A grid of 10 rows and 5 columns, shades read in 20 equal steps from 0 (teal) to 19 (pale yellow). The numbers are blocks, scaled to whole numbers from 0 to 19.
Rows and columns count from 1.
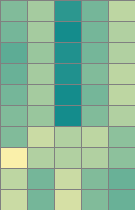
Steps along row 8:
down same same down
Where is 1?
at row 3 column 3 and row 4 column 3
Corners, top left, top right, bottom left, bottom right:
9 14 15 7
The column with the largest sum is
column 5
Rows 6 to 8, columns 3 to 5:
0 9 13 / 13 14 10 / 13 13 10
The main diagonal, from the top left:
9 12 1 9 14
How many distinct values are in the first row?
5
